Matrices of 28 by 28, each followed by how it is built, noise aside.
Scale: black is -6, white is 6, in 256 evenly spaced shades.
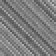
Toeplitz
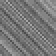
Toeplitz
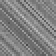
Toeplitz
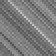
Toeplitz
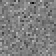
noise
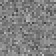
noise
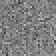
noise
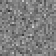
noise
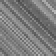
Toeplitz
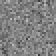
noise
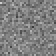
noise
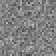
noise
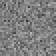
noise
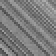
Toeplitz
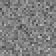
noise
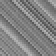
Toeplitz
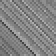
Toeplitz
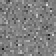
noise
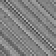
Toeplitz
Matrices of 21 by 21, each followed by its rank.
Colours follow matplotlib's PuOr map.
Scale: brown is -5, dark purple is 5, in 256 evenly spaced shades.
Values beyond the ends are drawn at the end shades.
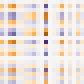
one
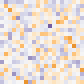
full rank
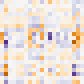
three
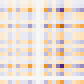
one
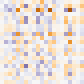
three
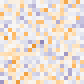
full rank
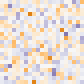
full rank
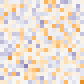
full rank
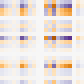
one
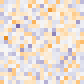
full rank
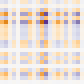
one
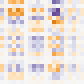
two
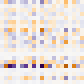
two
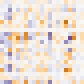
three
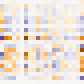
two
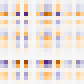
one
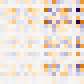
two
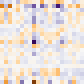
three
